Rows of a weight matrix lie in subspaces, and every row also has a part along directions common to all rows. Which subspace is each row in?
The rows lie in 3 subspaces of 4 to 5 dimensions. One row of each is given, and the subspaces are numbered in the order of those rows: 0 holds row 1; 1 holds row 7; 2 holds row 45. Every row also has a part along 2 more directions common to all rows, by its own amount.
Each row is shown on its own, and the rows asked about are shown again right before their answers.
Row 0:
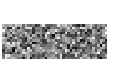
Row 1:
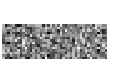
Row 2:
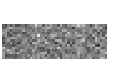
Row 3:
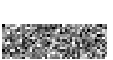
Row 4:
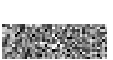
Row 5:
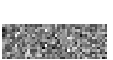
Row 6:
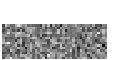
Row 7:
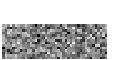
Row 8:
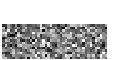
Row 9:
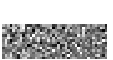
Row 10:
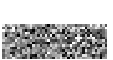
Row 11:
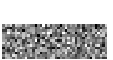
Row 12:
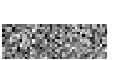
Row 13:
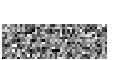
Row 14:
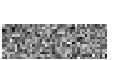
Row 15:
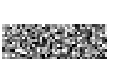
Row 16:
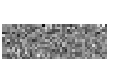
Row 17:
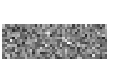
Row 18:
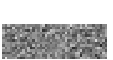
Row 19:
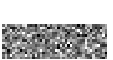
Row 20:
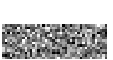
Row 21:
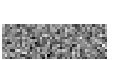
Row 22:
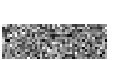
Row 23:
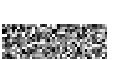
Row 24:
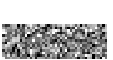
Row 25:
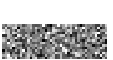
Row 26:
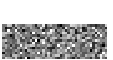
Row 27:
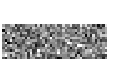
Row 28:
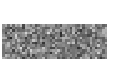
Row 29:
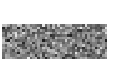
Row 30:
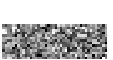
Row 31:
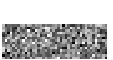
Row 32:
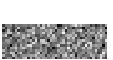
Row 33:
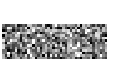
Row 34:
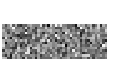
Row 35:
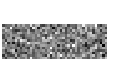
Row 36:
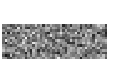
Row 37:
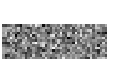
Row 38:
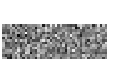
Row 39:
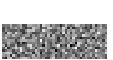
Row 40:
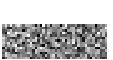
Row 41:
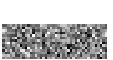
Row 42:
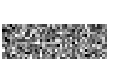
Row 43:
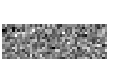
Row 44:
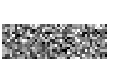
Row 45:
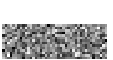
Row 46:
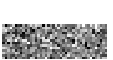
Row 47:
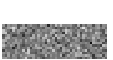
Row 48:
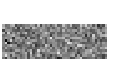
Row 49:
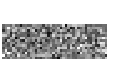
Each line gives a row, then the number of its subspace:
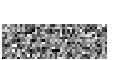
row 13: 2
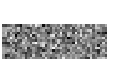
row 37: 2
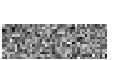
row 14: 0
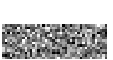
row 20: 0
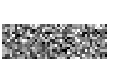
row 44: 1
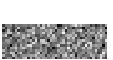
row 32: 1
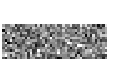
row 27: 0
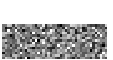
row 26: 1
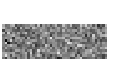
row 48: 0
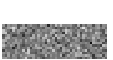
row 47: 2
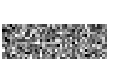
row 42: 1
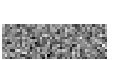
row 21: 0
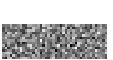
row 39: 1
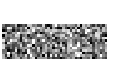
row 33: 2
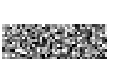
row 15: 0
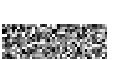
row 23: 2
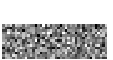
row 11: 1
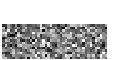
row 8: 1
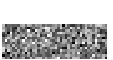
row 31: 0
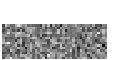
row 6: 0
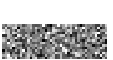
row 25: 2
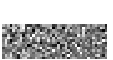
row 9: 2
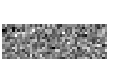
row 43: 2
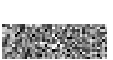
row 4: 2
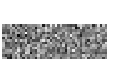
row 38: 2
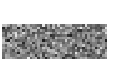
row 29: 1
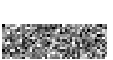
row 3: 0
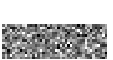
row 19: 1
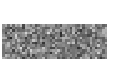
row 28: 2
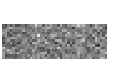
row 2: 1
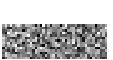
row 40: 1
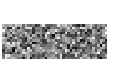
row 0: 1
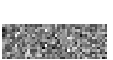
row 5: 2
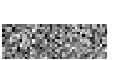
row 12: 2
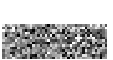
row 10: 1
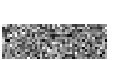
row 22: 1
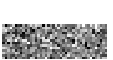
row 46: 0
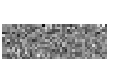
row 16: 2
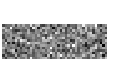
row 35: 0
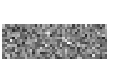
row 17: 0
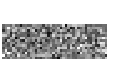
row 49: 0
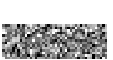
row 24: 2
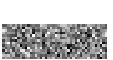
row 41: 1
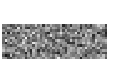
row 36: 0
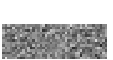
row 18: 1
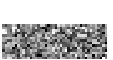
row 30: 2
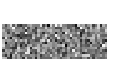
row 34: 2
